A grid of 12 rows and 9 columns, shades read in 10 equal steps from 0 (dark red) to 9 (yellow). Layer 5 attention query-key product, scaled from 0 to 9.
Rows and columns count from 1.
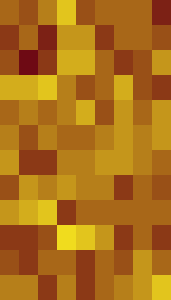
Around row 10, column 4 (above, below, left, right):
2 4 3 8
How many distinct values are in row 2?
5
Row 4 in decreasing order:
8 7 7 7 5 4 3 3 2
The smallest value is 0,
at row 3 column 2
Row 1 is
4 3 5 8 3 4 4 4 1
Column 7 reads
4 4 2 7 6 6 6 2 4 2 3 5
